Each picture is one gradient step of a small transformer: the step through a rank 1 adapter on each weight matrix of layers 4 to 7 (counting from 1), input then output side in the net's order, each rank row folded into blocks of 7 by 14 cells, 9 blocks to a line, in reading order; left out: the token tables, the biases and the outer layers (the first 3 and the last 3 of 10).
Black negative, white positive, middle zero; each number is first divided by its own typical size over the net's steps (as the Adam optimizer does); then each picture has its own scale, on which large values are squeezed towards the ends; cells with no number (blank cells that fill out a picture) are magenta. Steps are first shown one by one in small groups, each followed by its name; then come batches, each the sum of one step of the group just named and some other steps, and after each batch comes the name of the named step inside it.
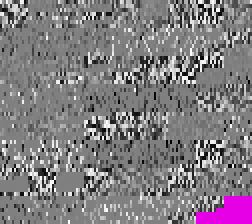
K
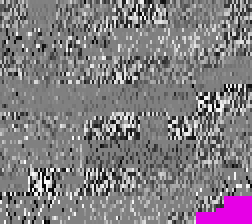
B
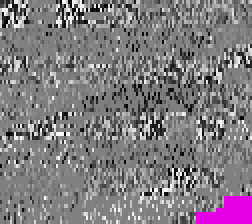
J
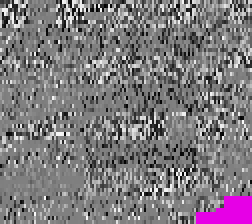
J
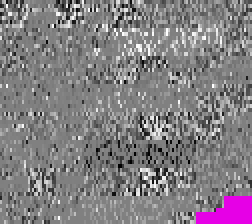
B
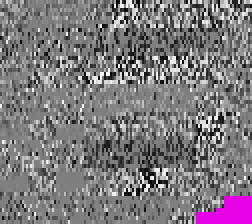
K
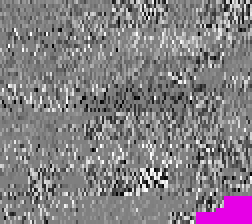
B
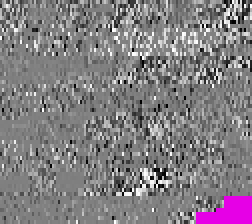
K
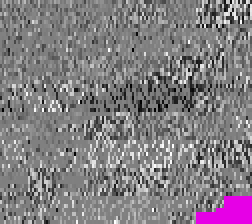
B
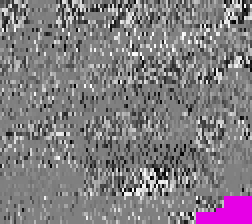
J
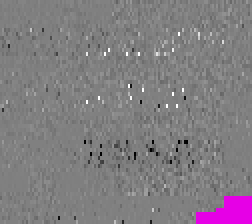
B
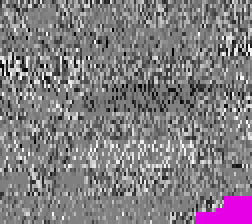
B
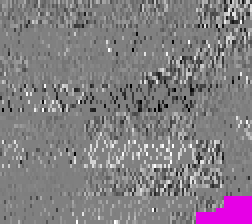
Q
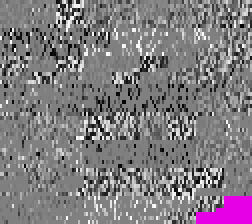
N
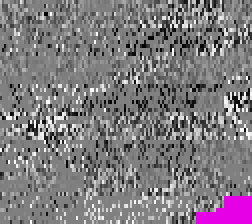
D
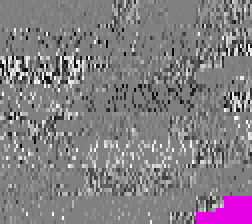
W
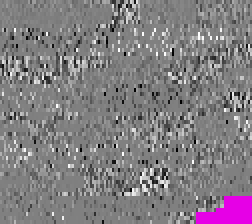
W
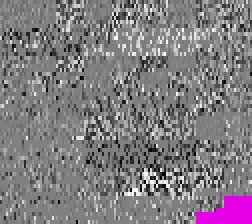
N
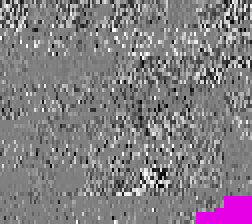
Q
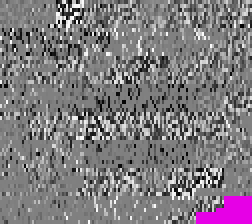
N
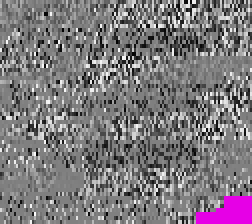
D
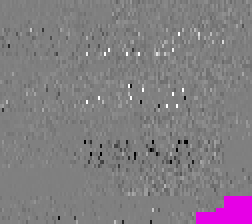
Q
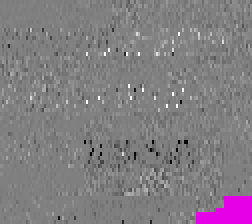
W
